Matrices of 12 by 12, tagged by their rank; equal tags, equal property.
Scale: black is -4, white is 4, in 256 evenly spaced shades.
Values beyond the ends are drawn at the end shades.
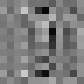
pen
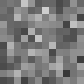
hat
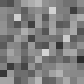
hat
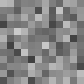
hat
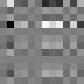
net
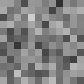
hat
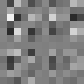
pen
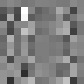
pen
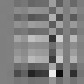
net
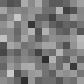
hat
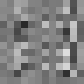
pen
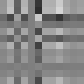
net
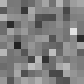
hat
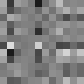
pen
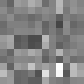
pen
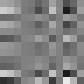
net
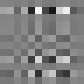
net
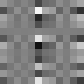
net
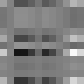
net
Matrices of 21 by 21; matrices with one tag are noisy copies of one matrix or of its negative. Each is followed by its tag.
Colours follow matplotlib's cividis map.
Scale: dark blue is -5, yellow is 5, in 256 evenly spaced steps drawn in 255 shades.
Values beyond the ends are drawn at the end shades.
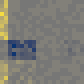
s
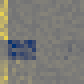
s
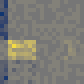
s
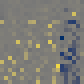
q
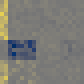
s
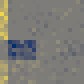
s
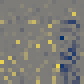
q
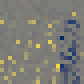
q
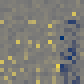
q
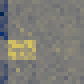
s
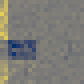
s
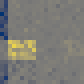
s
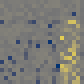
q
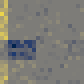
s
